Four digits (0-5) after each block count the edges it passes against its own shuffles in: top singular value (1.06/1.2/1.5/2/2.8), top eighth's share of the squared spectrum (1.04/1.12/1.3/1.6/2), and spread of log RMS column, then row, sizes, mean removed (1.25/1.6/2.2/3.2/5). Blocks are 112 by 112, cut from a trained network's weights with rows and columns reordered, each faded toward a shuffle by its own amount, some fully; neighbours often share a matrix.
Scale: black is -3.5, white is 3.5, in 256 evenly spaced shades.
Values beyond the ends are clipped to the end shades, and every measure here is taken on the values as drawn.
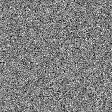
2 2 0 0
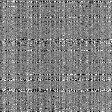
5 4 1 4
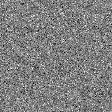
2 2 1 0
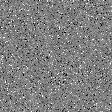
0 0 0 0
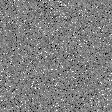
0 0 0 0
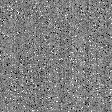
2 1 0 1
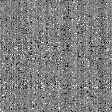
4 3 0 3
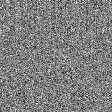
3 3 0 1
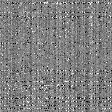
4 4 0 3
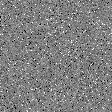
0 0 0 0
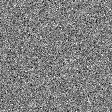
0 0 0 0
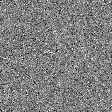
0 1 0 0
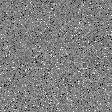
1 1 0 0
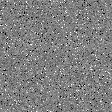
1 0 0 0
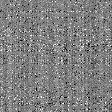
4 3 0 3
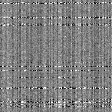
5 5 1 4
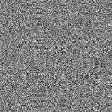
4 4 2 2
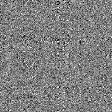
3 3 2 2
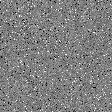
0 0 0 0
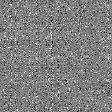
2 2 2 0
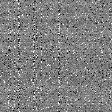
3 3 3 0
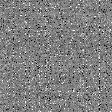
2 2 2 0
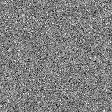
1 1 0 0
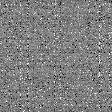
2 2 2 0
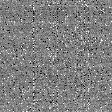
2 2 2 0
